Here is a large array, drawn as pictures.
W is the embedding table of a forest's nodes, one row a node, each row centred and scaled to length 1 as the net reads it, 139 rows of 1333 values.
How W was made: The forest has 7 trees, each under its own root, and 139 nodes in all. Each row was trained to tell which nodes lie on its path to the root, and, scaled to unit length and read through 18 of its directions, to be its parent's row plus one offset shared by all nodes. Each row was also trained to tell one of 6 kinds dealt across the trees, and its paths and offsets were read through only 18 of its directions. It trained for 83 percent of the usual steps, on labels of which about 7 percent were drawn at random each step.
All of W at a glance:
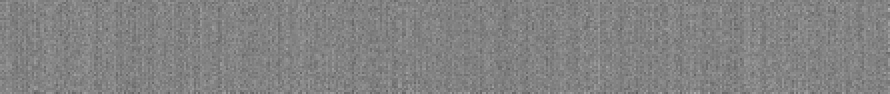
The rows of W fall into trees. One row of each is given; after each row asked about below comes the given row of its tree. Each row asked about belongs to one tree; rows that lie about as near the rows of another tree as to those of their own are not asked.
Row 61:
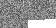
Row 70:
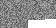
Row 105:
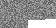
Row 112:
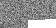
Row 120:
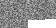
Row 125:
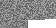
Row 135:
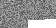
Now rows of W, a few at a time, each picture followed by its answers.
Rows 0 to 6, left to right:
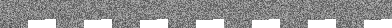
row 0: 112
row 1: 120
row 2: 125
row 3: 112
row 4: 61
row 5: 112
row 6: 112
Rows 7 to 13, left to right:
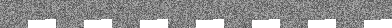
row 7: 105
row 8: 120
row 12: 61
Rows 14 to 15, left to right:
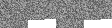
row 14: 61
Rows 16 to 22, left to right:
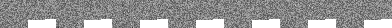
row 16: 70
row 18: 112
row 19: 61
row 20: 105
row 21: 105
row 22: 70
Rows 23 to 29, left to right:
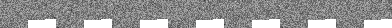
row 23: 105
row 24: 105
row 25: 125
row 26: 112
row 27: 120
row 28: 125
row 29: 112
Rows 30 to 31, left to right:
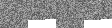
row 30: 105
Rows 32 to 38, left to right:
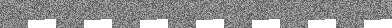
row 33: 70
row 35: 61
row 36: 70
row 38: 135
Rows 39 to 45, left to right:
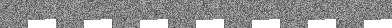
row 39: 70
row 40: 61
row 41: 120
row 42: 70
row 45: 112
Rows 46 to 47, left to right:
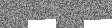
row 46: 70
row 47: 135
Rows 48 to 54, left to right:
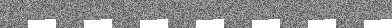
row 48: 112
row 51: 112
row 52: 125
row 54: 125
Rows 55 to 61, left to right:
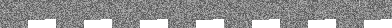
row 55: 61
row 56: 61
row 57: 120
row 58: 125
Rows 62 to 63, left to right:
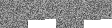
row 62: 125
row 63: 112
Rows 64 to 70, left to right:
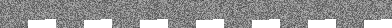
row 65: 61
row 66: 120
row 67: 61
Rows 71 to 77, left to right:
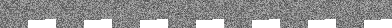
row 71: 125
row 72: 125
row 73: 61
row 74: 135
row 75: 61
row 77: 135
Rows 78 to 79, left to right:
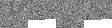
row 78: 112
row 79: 105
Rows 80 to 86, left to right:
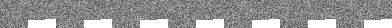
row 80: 125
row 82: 120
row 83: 120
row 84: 61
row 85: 112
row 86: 105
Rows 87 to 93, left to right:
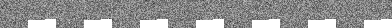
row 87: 70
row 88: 112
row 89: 61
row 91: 125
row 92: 70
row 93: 112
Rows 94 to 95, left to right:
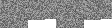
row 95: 135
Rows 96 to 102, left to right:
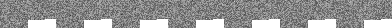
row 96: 135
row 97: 70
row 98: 112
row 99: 112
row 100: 61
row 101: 70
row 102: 105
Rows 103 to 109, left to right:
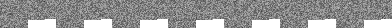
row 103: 135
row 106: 61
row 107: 112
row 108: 61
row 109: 105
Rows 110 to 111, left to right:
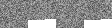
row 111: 70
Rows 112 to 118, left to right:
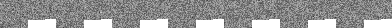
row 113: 112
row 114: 61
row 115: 70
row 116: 120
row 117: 61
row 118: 125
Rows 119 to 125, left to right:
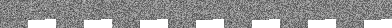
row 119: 61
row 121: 70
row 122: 125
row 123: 125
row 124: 125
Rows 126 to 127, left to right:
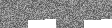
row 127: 112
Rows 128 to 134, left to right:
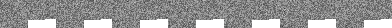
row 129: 61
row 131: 125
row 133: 112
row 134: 112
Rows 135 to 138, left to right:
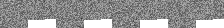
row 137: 70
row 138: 61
